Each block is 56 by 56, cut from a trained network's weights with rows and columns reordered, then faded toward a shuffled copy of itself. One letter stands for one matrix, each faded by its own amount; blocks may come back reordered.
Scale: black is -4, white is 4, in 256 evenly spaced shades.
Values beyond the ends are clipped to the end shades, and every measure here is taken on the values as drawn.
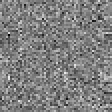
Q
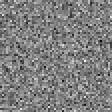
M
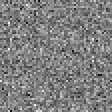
M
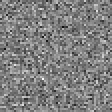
Q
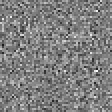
Q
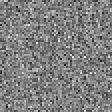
M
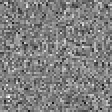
Q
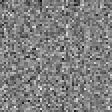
Q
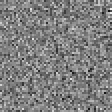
M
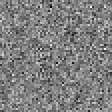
Q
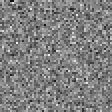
M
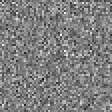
Q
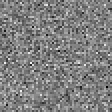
M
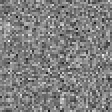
Q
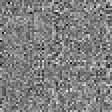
Q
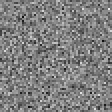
M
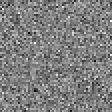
M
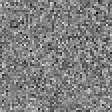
M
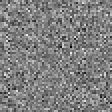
Q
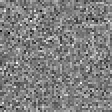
M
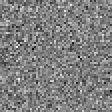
Q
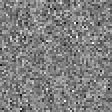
M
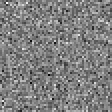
M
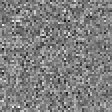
Q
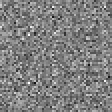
Q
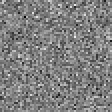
M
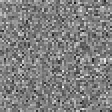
Q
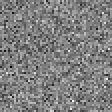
M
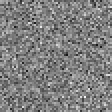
M
